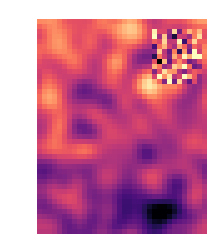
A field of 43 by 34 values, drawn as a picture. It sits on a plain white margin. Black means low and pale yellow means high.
In the top right lies a patch that is rougher than the rest. No row or column stands out. The field climbs toward the top. No regular stripes run through it. The field is mottled with small blotches. The top right is the roughest part.
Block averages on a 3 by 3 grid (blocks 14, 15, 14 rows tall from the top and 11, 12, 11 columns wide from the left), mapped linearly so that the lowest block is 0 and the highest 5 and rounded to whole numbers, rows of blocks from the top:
5 5 5 / 4 3 3 / 1 0 0
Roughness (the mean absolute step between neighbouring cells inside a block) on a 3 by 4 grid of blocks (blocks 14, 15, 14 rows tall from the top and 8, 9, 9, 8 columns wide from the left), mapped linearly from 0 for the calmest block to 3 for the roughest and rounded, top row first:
0 0 2 3 | 0 0 0 0 | 0 0 0 0
